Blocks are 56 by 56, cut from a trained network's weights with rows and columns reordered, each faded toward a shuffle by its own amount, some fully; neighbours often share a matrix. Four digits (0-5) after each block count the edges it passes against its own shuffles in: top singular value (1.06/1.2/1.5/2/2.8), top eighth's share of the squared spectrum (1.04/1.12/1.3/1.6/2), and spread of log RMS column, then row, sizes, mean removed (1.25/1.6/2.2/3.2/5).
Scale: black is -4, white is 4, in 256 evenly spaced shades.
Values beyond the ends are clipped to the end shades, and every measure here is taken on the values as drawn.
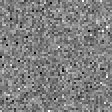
0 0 0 0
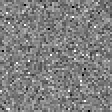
0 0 0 0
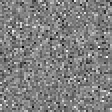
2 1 0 0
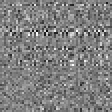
4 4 1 3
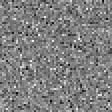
0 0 0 0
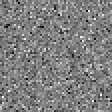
1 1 0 0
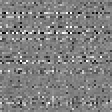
4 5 0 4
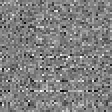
4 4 0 3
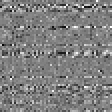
4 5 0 4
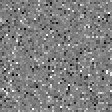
0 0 0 0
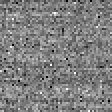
2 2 0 0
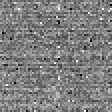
3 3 1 0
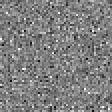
2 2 0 1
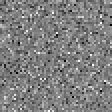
1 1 0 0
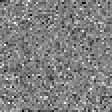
2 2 0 1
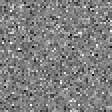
2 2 0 1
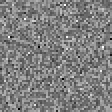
0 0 0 0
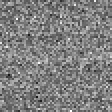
1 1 0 0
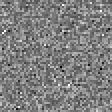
0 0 0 0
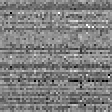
4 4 1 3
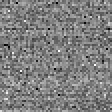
2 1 0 0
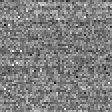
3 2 0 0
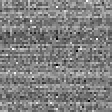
4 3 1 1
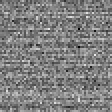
3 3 0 1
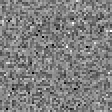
1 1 0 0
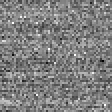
3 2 0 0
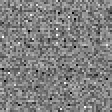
2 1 0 0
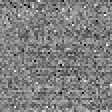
2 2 0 0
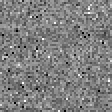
1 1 0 0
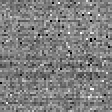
3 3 1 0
